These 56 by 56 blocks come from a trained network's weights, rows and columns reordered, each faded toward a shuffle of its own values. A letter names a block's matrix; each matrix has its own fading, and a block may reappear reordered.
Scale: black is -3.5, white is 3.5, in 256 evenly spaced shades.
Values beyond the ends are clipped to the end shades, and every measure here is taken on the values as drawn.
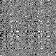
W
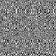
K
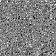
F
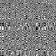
K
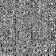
W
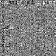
W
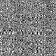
W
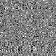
F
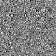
F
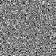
F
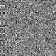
F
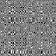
K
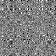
W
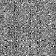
W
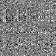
W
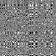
K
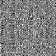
W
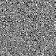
F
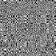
K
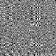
K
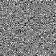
F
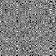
K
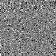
F
